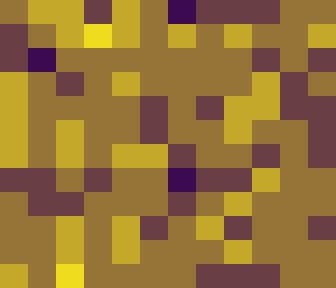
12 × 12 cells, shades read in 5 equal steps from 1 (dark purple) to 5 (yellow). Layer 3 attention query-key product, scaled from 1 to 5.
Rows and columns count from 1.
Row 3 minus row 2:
0 -2 -1 -2 -1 0 -1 0 -1 -1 0 -2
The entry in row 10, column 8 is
4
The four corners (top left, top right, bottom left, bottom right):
3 3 4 3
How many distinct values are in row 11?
2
